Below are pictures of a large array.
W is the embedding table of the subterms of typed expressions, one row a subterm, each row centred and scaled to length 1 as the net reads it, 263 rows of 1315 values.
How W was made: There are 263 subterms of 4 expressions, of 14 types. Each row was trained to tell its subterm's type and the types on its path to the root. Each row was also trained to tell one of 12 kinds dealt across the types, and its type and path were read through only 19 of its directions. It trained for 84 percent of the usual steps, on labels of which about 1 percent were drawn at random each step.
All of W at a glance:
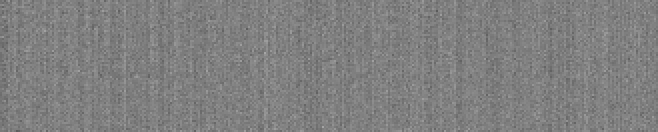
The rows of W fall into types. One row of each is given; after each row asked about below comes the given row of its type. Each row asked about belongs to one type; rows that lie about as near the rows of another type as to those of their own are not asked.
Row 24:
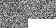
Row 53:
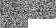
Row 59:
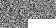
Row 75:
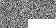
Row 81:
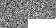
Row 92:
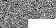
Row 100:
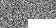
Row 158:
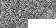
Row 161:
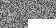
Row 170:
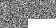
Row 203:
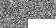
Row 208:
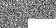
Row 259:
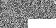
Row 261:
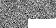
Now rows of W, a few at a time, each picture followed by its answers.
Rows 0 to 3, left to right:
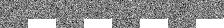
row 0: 100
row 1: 259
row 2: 59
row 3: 208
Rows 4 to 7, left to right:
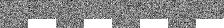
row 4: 208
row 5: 24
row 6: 259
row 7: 24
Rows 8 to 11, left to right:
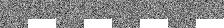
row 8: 208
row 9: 100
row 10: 59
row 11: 24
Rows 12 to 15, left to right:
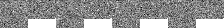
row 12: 203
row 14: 208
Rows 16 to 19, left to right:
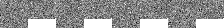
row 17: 24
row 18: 261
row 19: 259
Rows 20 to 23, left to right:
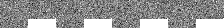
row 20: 75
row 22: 53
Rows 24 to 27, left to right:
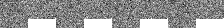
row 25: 59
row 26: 75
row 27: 170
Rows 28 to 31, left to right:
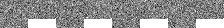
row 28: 158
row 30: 59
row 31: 261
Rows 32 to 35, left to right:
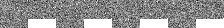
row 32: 81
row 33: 92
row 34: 261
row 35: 203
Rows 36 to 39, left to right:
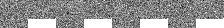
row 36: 24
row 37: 203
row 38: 161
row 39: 59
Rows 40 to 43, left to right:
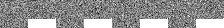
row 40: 208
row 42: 208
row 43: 92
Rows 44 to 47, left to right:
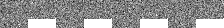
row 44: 203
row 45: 81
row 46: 92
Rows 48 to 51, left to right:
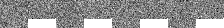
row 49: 170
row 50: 158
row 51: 24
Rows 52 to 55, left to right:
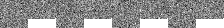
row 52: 81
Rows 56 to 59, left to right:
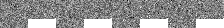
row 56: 170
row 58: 59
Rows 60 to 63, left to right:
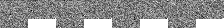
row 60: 208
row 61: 203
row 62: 81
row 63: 53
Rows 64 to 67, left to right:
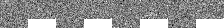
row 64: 81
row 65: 24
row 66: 261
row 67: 92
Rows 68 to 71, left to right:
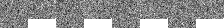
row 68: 259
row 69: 161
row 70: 92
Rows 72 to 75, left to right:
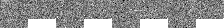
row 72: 81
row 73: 170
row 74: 92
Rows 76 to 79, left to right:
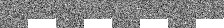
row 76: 92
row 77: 100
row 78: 81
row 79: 158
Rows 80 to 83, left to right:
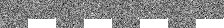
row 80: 158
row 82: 261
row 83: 75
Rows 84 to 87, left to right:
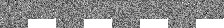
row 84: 75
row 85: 24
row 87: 100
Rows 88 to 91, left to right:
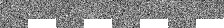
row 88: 261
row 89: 161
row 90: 208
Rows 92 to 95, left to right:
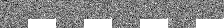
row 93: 53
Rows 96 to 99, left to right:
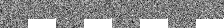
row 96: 81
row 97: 53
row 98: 259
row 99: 170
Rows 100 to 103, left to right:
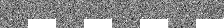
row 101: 259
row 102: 261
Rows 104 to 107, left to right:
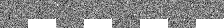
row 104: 158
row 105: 170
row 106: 81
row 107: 81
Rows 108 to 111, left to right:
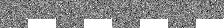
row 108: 261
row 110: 100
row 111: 161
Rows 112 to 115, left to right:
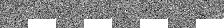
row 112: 161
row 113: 53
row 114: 203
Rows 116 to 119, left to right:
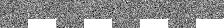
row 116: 100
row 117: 100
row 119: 100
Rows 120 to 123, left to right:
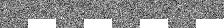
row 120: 59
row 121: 261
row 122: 75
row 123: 158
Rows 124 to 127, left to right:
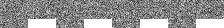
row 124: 81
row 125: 100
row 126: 81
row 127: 208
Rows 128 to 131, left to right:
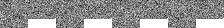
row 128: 92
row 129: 261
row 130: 75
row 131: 81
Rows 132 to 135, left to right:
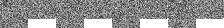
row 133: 81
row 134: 208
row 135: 59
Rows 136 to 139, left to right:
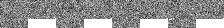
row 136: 259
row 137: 100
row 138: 170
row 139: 92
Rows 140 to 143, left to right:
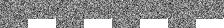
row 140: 59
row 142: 261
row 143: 203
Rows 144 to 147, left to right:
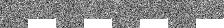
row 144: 24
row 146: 53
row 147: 100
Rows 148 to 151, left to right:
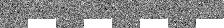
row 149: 53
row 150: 59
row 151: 24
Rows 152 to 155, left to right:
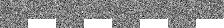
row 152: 203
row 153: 59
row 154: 203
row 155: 53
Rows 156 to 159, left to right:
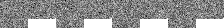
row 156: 259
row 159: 24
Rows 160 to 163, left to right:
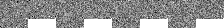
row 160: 158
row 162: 170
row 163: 53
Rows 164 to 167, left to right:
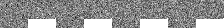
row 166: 75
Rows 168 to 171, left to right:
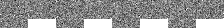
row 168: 59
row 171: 259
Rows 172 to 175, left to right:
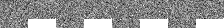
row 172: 208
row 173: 170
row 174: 208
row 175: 261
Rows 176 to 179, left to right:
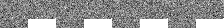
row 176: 208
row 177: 100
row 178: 259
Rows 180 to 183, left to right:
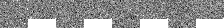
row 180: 59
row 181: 59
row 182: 92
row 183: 24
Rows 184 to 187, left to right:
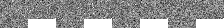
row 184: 259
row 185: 261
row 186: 261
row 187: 170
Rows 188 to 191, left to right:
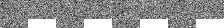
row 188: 203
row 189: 158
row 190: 100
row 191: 261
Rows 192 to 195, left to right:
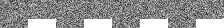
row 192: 100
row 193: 59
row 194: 59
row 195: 170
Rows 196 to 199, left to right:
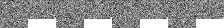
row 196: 158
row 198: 261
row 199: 259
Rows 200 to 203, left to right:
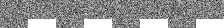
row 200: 24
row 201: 53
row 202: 259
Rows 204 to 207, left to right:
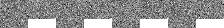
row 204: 261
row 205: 92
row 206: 75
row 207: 75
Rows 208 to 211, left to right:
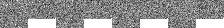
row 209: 161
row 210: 81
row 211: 75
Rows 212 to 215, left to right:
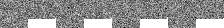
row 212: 203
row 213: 259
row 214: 158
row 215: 161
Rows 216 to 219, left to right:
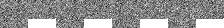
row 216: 92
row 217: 24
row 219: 75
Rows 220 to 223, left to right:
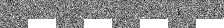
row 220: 208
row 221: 170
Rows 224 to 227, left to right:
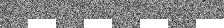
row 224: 75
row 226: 261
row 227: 24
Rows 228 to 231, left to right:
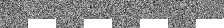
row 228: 203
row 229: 75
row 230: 161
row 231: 170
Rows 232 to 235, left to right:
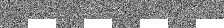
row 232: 170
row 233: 81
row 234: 59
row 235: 161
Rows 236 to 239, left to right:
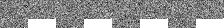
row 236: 158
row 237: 261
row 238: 81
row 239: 170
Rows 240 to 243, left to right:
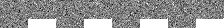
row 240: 261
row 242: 208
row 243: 161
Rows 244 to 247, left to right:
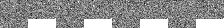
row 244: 158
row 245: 24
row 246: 81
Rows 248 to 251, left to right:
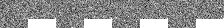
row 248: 24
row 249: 53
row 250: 59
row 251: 59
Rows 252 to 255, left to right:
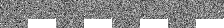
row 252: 170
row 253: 208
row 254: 81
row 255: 92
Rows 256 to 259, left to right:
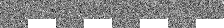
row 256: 81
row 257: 59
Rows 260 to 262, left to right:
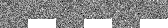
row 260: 24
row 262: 170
